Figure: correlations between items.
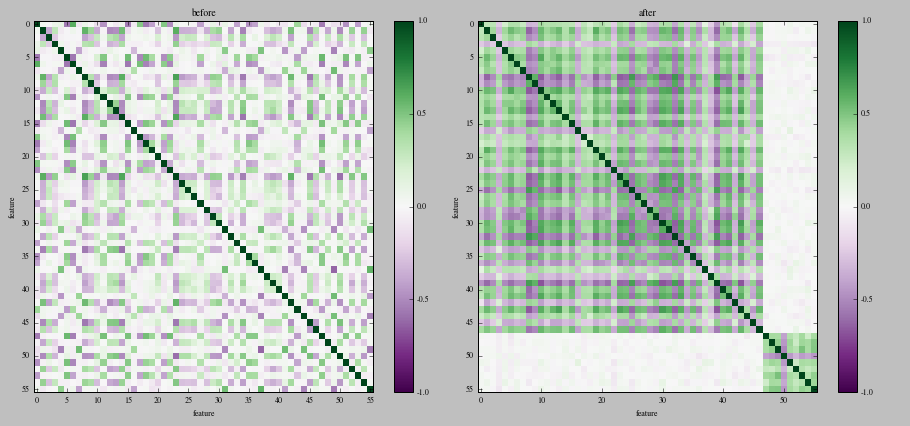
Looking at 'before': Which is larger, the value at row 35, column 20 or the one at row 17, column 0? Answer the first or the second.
the second
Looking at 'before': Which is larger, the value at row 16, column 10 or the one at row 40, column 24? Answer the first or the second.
the second
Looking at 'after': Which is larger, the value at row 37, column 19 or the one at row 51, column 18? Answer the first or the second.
the first
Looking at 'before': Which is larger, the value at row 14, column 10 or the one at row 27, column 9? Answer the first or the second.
the second
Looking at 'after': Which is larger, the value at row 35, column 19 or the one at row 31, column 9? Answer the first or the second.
the first
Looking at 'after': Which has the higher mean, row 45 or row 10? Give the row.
10
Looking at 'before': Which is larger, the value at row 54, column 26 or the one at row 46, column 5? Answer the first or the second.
the second
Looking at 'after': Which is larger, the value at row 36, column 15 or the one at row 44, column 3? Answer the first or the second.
the second
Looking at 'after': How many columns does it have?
56
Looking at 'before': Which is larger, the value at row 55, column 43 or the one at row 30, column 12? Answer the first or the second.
the first
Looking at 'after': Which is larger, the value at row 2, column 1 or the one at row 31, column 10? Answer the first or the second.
the second
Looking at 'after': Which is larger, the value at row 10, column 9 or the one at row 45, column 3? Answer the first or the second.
the second
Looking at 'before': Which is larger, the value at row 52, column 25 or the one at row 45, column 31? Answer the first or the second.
the second
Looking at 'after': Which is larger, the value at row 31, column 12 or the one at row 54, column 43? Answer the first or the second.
the first
